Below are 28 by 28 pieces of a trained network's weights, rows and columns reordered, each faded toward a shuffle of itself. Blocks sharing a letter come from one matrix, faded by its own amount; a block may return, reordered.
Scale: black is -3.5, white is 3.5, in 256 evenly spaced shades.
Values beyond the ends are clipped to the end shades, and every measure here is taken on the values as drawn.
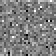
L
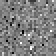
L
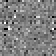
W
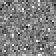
L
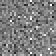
L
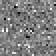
L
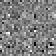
W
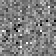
W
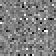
W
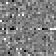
W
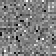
L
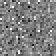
L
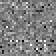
W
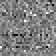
W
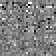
W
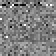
W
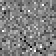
L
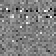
W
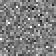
L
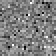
L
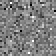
L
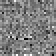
W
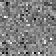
W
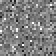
L
